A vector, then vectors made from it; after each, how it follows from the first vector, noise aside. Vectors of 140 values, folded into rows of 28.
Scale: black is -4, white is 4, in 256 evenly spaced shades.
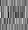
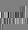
partly zeroed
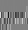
partly zeroed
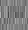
shrunk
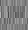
shrunk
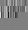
partly zeroed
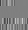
partly zeroed
